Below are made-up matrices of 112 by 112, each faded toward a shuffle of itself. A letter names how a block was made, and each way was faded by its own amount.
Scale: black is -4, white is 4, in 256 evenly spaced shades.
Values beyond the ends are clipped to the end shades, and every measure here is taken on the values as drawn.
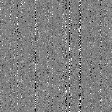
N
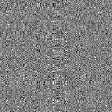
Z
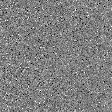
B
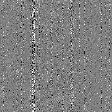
N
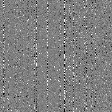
N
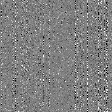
N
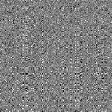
Z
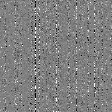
N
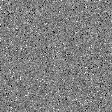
B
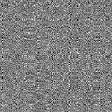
Z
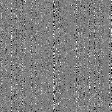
N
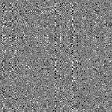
Z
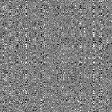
Z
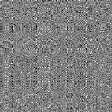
Z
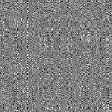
Z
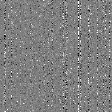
N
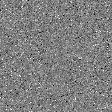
B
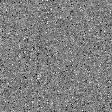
B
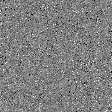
B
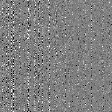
N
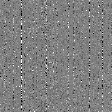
N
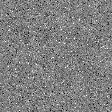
B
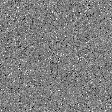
B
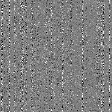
N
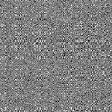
Z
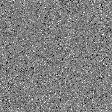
B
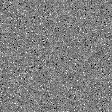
B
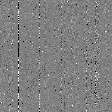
N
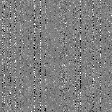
N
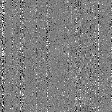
N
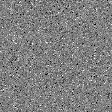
B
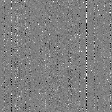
N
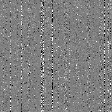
N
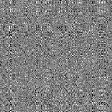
Z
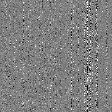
N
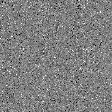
B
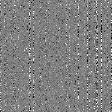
N
